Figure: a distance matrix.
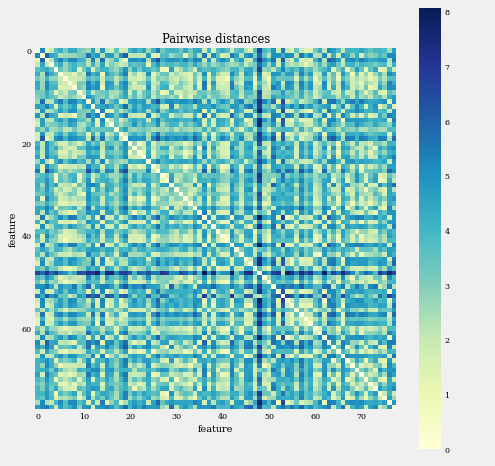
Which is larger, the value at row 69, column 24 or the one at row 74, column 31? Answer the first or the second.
the first
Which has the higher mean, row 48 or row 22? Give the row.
48
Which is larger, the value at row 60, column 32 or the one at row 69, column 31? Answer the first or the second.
the second
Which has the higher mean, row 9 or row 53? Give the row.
53
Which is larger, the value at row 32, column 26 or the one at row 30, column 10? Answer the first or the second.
the second
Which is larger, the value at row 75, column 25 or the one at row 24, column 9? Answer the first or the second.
the second
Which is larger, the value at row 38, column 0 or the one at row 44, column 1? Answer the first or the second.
the second
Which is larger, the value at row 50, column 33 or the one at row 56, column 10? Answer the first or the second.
the second
